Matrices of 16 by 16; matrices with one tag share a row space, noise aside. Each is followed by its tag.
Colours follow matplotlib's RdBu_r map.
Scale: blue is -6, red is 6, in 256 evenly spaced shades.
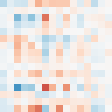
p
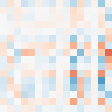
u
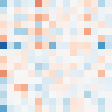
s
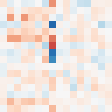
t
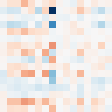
t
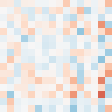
u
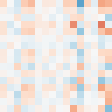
u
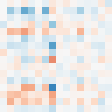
t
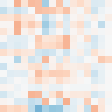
p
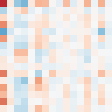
s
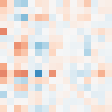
s
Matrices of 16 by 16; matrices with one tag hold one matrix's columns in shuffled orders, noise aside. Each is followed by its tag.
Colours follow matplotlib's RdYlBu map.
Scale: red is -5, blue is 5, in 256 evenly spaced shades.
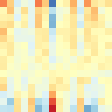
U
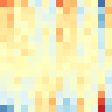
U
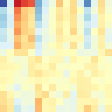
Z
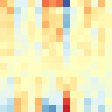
U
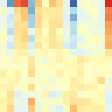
Z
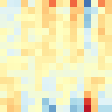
U
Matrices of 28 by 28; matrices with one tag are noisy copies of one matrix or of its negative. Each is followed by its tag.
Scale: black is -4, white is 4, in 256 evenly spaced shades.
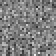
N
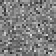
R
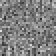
N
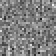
N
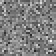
R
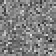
R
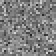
R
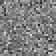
R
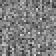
N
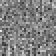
N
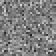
R
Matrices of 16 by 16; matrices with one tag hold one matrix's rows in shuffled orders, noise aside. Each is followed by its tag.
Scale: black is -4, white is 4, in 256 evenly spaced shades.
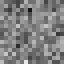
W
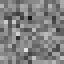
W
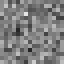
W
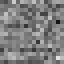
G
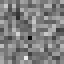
W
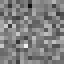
W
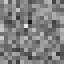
W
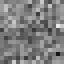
G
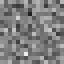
W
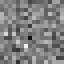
W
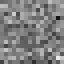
G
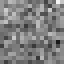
G
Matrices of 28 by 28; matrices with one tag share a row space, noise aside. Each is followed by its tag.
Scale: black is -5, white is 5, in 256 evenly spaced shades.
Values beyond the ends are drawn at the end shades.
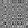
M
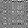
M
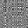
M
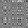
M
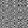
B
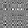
M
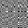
B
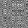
M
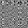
B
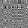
M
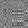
M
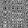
M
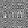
M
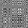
M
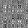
M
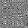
M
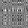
M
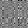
B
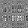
M
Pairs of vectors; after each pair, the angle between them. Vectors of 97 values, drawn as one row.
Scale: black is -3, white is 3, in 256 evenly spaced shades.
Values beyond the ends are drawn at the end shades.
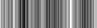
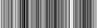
nearly parallel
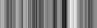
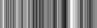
nearly parallel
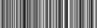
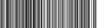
orthogonal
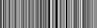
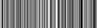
nearly opposite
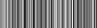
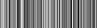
partly aligned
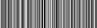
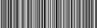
nearly parallel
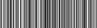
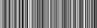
partly opposed
